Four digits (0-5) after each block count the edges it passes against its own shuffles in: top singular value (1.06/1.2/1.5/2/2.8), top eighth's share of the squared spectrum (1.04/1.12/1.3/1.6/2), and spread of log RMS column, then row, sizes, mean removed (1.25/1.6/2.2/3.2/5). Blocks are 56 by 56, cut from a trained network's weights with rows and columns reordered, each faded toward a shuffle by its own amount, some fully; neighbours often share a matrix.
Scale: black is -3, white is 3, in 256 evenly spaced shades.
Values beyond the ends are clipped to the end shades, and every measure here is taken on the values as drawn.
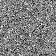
0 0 0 0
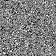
0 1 0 0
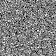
0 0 0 0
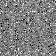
2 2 1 1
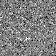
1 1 0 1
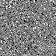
1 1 0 0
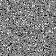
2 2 1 0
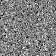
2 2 1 0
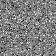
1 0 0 0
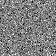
0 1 0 0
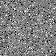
0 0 0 0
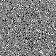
1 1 1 0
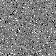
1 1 0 0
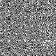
3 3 2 1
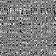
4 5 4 3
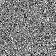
0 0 0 0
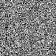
2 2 0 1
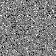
2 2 0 1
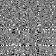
3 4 2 2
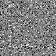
2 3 1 1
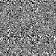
3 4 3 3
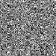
3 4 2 1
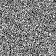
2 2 0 0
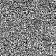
3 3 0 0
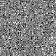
3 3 2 1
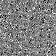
1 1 0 0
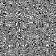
3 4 2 1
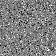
0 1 0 0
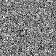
1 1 0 0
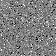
0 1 0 0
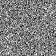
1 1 0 0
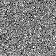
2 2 0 0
